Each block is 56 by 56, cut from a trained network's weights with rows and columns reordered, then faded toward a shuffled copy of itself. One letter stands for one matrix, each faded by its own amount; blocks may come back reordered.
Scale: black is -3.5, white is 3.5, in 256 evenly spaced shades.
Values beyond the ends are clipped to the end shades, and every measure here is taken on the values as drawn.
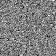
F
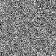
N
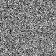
F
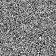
F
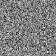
N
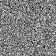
F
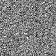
N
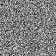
F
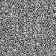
N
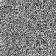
N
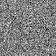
N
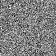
F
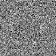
N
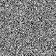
N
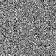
N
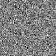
N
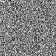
N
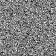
F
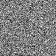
F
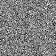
F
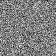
F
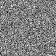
F
